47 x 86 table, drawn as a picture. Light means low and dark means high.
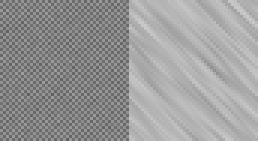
It is made of 1 by 2 panels. Panel 1,1: middling, checkered. Panel 1,2: low, slanting down to the right, faint in contrast.
